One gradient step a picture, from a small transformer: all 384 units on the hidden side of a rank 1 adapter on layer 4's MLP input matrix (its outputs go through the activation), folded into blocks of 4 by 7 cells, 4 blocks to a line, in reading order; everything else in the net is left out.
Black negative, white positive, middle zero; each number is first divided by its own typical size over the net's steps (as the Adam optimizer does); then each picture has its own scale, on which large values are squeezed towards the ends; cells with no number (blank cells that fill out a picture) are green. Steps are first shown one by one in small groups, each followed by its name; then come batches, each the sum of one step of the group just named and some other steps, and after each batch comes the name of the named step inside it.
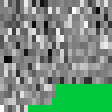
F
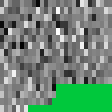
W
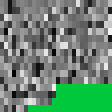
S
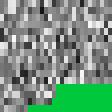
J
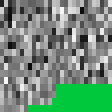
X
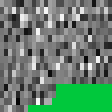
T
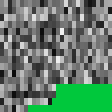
S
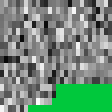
F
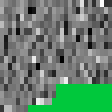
X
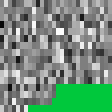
W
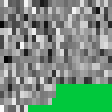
F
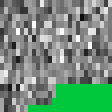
X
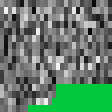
T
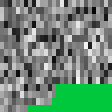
X
